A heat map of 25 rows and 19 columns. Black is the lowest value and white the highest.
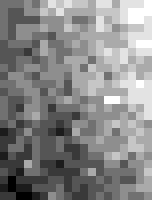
No row or column stands out. Overall the values sit about 50% of the way up the scale. The field climbs toward the top right. The bottom left is the ninth with the lowest average. The ninth with the highest average is the top right.
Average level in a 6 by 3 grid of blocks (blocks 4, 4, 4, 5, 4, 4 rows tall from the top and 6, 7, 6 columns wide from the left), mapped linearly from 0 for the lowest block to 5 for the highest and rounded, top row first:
2 4 5 | 2 3 5 | 2 3 4 | 2 2 4 | 1 1 3 | 0 1 2
